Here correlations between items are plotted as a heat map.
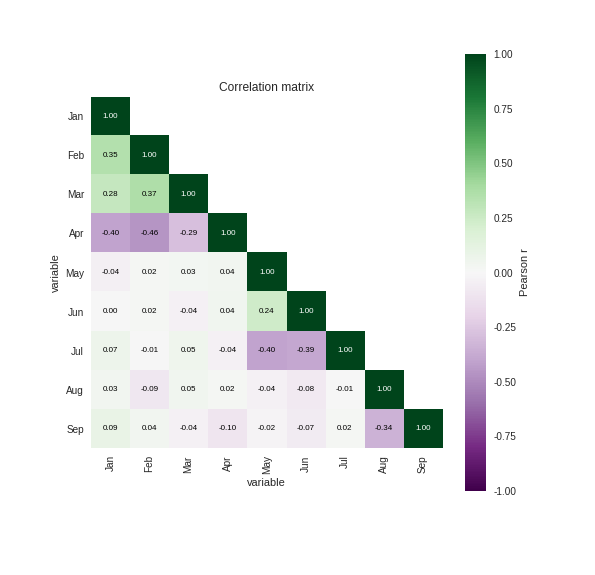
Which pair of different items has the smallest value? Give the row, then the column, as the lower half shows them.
Apr, Feb
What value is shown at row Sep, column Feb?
0.04
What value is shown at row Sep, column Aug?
-0.34
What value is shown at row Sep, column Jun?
-0.07
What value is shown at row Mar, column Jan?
0.28
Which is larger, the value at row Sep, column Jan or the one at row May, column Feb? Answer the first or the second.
the first
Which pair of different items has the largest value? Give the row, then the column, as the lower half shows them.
Mar, Feb
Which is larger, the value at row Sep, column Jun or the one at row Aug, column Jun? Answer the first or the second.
the first
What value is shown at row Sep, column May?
-0.02
